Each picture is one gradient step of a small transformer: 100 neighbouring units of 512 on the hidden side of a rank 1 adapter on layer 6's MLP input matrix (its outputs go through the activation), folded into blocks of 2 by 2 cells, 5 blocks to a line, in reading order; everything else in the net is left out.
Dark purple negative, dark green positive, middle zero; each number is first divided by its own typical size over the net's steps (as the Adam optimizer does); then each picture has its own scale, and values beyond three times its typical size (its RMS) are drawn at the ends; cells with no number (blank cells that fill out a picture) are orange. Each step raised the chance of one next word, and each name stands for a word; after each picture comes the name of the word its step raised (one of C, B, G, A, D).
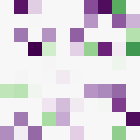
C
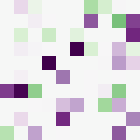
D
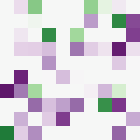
D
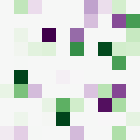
D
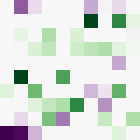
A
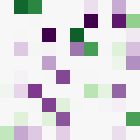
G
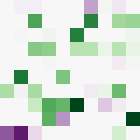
A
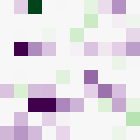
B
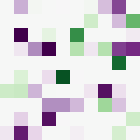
B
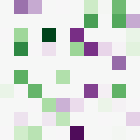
G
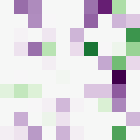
C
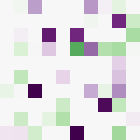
D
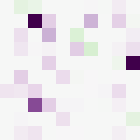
G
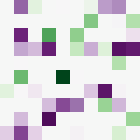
B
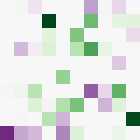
A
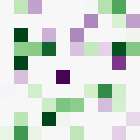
B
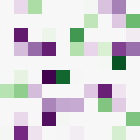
B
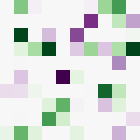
B
